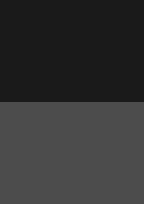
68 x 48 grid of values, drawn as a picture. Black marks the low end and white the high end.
The table splits into 2 rows of 1 panel. Panel 1,1: very low, flat. Panel 2,1: low, flat.
